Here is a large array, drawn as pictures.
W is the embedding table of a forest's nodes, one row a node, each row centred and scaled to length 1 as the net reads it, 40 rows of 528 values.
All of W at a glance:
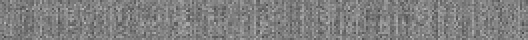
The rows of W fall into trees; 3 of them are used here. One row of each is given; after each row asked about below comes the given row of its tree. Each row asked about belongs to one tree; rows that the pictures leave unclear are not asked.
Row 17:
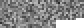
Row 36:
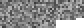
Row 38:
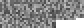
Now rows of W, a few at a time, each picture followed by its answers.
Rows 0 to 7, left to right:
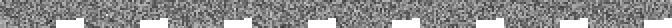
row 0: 38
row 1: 17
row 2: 38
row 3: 17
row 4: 36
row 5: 17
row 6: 36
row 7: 38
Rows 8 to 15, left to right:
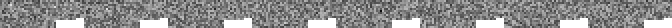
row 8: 36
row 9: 36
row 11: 17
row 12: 36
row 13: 38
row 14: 17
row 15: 36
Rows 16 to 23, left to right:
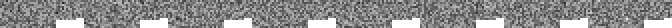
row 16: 17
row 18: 17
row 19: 17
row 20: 17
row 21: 38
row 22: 38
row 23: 38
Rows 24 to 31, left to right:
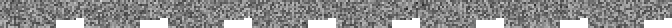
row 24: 38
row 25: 38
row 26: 17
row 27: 17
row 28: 38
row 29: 17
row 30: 38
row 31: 17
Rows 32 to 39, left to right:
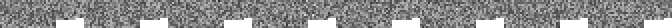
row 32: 38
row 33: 38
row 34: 17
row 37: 36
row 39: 17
